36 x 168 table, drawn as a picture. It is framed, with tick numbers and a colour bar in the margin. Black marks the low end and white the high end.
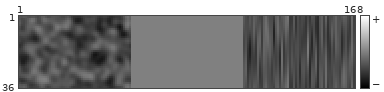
It is made of 1 by 3 panels. Panel 1,1: low, blotchy. Panel 1,2: middling, flat. Panel 1,3: low, streaked downward.
